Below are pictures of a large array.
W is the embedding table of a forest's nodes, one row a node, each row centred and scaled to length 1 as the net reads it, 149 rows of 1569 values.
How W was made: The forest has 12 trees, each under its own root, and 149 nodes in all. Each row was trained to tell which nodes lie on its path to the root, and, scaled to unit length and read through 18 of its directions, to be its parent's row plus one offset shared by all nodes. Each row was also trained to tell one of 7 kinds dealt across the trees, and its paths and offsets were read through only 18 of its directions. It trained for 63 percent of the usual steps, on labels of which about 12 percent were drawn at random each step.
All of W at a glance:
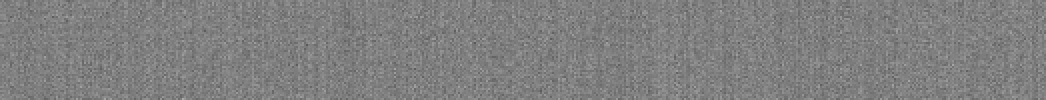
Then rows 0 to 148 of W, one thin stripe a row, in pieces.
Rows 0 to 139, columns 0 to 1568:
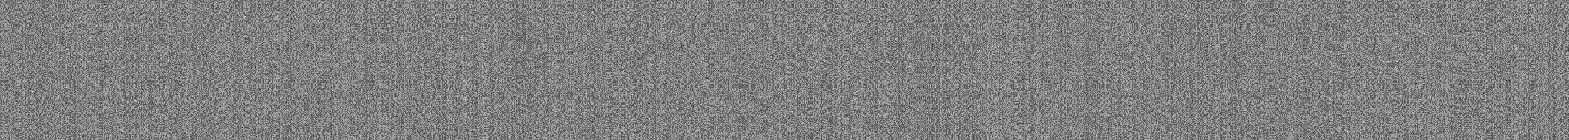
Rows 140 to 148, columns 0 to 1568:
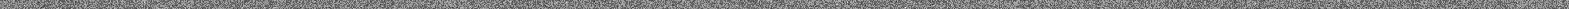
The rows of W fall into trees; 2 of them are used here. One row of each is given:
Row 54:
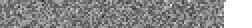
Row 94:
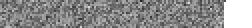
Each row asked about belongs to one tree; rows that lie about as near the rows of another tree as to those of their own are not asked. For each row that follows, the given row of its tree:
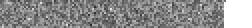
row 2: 54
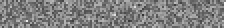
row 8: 94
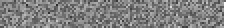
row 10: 54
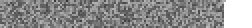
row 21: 54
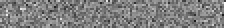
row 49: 54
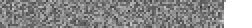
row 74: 94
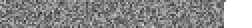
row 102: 94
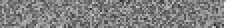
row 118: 54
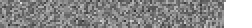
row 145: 94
